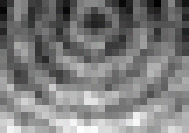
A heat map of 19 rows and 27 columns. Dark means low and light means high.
Slope: up to the bottom. Rings: centred on the top middle. Average level on the scale: 50%. Ninth with the highest average: bottom middle. Histogram: bell-shaped.
